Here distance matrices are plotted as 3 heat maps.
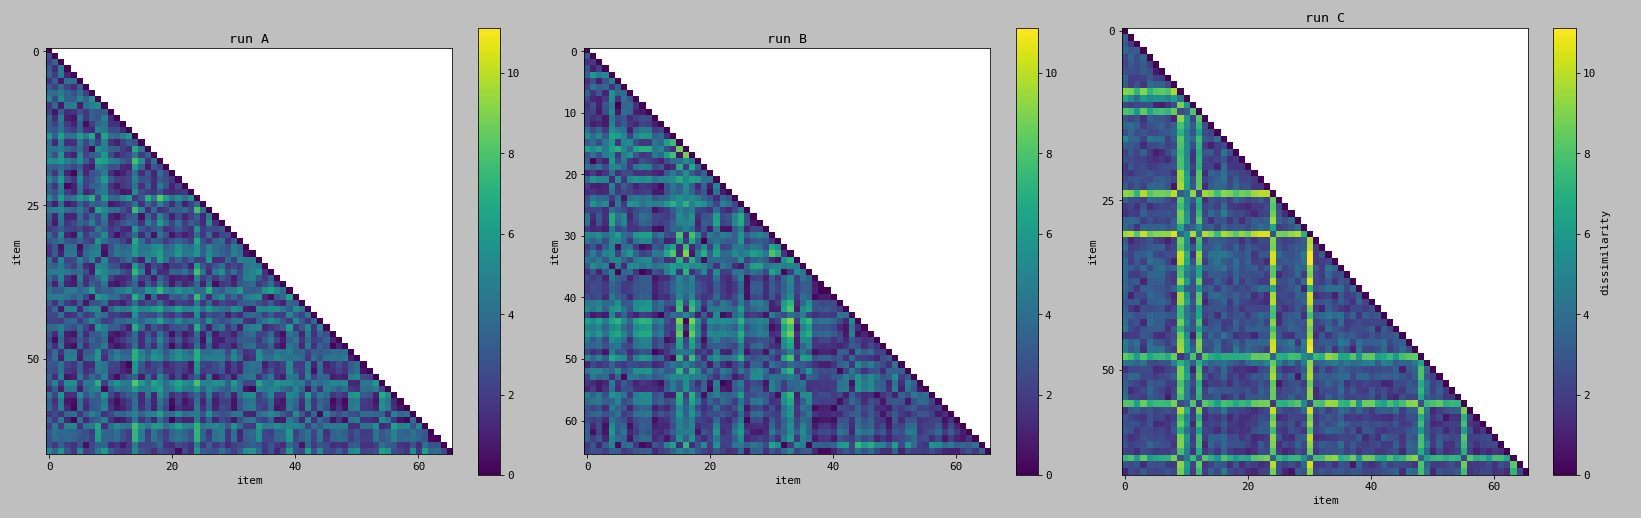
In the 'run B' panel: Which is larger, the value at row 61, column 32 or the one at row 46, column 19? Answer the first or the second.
the first
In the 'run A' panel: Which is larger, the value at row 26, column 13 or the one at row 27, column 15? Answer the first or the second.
the first
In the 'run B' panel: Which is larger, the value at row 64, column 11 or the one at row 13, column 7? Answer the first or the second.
the first
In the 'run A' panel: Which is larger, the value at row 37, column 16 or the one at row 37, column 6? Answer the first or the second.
the first
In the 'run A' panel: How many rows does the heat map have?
66
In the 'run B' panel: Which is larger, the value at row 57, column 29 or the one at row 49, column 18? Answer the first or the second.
the first
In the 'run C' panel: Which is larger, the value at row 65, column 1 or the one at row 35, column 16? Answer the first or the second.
the second
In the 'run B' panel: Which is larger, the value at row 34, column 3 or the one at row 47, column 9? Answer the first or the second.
the second
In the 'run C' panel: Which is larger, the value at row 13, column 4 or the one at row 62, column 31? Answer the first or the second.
the first
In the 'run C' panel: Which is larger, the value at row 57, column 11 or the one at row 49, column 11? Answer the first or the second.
the second
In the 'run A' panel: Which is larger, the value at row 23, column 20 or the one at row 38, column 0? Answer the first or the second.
the second
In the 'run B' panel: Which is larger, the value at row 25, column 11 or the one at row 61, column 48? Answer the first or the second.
the first
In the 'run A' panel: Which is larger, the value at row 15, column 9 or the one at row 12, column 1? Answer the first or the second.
the first
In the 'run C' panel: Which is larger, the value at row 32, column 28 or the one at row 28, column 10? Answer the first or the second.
the second
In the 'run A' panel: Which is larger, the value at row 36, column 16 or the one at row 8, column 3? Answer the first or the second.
the second
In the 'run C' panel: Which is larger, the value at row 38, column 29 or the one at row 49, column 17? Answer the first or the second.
the second
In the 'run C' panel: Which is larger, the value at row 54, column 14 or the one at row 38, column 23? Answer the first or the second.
the second
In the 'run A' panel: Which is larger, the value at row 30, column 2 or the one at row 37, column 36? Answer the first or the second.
the first
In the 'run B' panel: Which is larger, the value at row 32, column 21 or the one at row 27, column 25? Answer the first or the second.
the second
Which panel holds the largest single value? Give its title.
run C
